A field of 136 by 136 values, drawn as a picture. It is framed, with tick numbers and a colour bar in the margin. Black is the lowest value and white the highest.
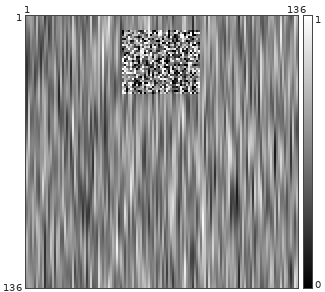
Odd patch: rougher, in the top middle. Slope: none. Roughest part: top middle. Grain: streaks running down. Mirror symmetry: none.
